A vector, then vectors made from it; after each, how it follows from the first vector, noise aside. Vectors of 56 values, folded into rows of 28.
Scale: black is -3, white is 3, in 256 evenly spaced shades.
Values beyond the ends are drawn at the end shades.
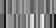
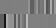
partly zeroed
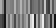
copied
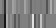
partly zeroed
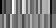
reversed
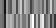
copied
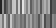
reversed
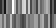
reversed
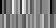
reversed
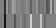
partly zeroed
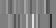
partly zeroed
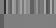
partly zeroed
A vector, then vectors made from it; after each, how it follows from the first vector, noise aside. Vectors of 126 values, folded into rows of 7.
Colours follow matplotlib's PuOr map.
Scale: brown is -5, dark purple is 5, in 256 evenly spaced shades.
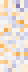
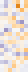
negated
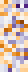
scaled up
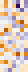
scaled up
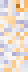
negated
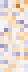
negated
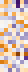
scaled up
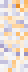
negated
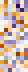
scaled up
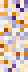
scaled up
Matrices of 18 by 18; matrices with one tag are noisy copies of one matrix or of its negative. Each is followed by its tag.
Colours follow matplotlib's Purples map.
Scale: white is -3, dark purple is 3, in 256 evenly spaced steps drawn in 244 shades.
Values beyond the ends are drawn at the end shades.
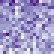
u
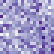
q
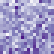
u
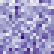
u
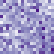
q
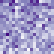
u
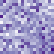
q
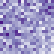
q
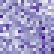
q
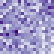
q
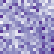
q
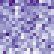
u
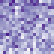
u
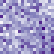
q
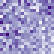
q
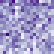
u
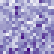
u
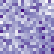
q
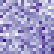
q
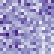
q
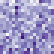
u
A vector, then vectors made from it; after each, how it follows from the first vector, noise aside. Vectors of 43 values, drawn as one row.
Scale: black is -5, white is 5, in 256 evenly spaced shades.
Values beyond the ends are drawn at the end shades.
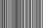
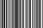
scaled up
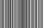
wrapped around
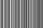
wrapped around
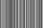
wrapped around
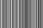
reversed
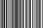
scaled up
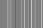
partly zeroed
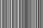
reversed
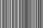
reversed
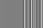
partly zeroed
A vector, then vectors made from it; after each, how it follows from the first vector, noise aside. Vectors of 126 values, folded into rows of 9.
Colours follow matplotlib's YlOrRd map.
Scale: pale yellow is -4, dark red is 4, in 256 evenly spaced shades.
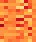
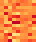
reversed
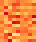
reversed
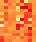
sign-scrambled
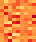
reversed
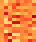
reversed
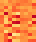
reversed
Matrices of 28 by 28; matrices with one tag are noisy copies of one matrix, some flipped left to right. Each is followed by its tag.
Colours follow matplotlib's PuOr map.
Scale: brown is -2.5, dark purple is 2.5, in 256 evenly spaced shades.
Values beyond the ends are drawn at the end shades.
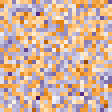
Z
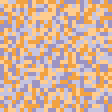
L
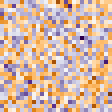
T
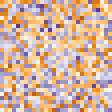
Z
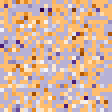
Z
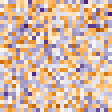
L
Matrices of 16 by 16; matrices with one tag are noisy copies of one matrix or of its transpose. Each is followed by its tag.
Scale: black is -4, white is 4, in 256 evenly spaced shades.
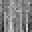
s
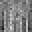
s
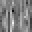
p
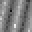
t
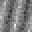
t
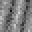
t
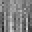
s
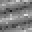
t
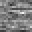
p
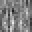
p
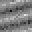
t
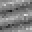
t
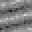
t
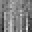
s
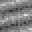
t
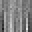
s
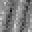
t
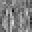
p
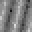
t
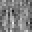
p
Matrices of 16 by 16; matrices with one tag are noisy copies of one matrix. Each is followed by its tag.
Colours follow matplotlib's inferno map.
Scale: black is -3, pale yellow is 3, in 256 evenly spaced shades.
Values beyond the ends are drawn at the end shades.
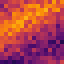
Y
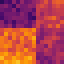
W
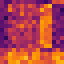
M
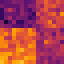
W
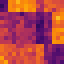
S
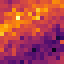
Y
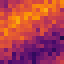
Y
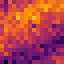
Y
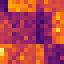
S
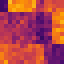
S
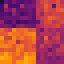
W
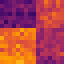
W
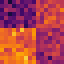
W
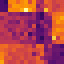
S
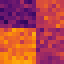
W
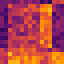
M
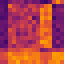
M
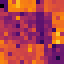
S
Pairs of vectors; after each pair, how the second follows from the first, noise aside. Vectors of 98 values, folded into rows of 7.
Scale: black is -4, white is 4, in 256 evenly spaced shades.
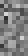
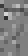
partly zeroed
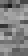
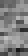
reversed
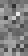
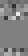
partly zeroed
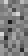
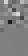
partly zeroed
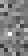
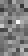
reversed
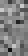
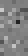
partly zeroed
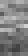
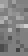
partly zeroed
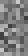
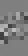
partly zeroed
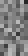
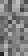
reversed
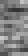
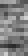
reversed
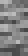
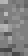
partly zeroed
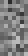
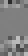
partly zeroed
